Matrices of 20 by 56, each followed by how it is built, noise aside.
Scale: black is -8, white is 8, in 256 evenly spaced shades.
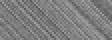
Toeplitz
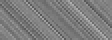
Toeplitz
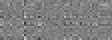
low rank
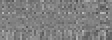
low rank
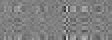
low rank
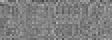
low rank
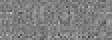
low rank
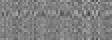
low rank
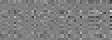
low rank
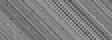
Toeplitz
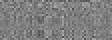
low rank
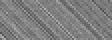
Toeplitz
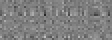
low rank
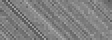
Toeplitz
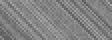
Toeplitz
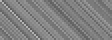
Toeplitz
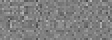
low rank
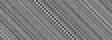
Toeplitz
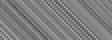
Toeplitz
